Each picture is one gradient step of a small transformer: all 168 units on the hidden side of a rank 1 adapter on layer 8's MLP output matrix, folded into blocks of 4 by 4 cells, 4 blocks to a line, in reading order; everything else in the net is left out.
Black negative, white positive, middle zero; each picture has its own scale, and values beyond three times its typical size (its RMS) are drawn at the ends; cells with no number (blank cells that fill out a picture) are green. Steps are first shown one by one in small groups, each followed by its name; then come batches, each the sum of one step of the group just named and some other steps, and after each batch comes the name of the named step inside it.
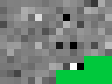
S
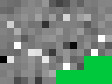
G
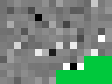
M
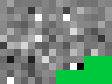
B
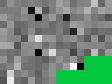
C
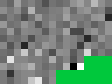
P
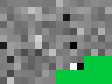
C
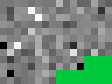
M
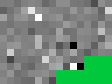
S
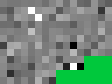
S
